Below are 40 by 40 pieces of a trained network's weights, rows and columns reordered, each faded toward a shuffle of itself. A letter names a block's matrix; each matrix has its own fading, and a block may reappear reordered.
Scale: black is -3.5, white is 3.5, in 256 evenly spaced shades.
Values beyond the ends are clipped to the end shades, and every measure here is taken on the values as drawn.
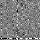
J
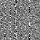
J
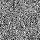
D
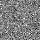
D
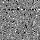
D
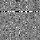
J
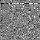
J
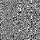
J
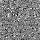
D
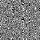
J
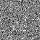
D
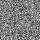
D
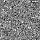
D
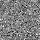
D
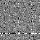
J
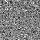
D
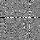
J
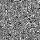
D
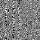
J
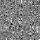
J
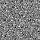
D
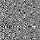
J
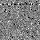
D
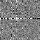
J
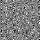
J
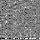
J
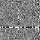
J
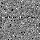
D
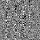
J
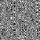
J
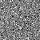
D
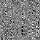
J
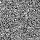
D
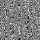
J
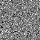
D
